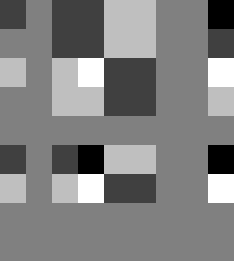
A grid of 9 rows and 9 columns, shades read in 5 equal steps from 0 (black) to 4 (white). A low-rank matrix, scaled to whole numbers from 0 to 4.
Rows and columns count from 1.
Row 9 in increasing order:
2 2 2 2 2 2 2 2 2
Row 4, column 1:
2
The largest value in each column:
3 2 3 4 3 3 2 2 4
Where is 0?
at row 1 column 9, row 6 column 4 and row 6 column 9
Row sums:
15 17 22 19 18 14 22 18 18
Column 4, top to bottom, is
1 1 4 3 2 0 4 2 2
